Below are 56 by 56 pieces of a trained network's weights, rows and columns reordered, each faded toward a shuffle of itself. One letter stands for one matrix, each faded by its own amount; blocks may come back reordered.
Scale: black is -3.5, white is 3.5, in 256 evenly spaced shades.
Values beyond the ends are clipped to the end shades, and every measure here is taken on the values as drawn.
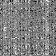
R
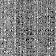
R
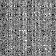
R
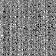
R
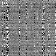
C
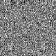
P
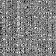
R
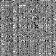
R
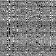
C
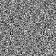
P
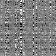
C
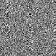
P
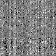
R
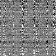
C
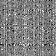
R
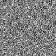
P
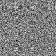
P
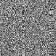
P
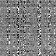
C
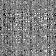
R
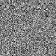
P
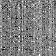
R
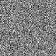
P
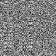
P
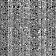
R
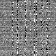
C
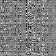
C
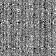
R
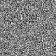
P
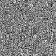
P
